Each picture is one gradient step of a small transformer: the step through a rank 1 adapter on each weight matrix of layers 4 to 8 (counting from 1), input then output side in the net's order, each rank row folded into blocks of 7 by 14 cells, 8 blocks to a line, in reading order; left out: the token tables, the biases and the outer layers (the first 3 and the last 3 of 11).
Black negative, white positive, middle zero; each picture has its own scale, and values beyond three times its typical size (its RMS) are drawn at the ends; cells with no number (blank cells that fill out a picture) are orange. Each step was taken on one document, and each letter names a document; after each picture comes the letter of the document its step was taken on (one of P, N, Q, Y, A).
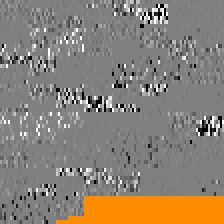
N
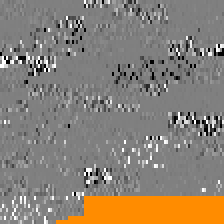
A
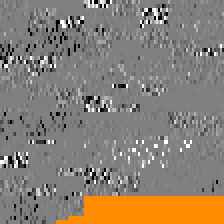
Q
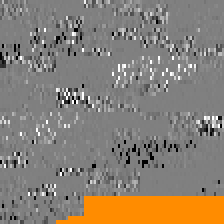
N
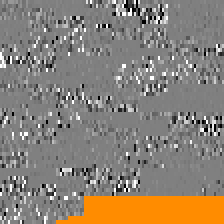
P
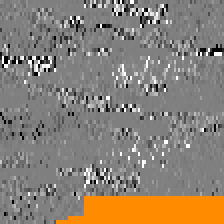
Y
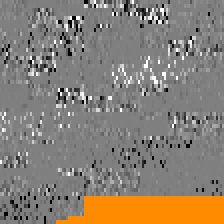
Y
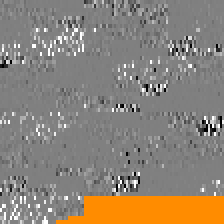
N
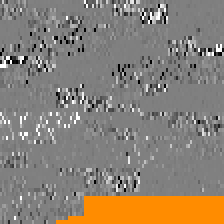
A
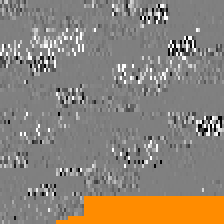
N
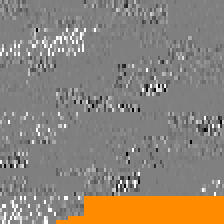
N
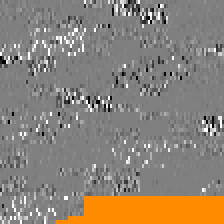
P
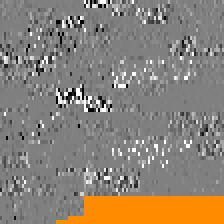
Q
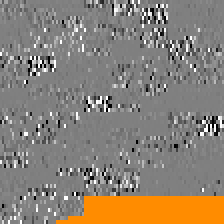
A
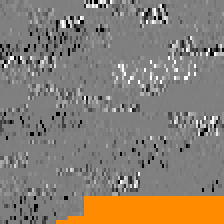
Q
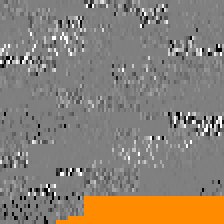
Y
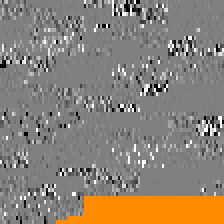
P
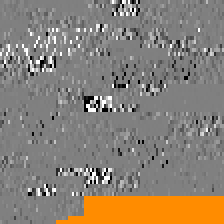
Q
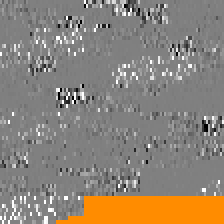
P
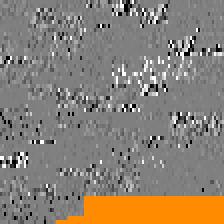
Y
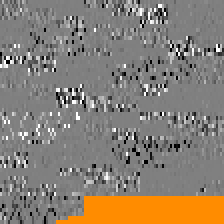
A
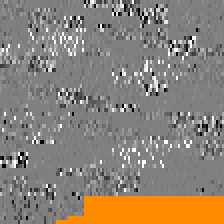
Y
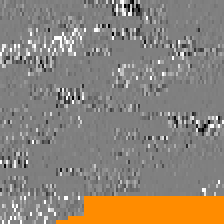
P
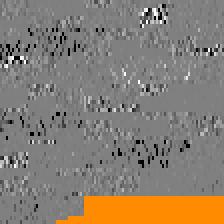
Q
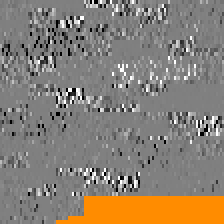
Q
